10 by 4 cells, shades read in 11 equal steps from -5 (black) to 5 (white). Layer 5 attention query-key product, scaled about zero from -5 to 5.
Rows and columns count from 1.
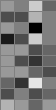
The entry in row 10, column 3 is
-1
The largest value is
4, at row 8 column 3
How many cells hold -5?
1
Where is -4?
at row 4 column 1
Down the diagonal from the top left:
1 -2 -5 0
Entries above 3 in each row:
0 0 0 0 0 0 0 1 0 0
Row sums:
3 -2 -4 -3 -1 -5 -1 0 -5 3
